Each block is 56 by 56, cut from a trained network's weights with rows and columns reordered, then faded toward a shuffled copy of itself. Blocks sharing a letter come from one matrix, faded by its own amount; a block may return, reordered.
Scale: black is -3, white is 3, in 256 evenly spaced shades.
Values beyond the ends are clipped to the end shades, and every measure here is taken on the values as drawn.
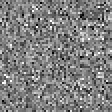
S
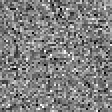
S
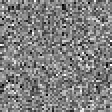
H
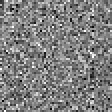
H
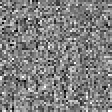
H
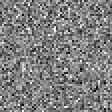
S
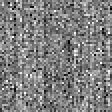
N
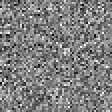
H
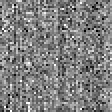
N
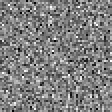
S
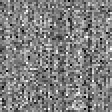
N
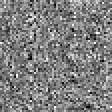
H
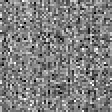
N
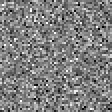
S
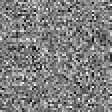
H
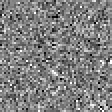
S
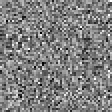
H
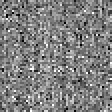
N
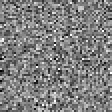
H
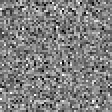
S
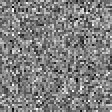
H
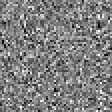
H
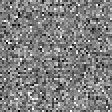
S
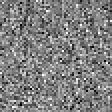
S
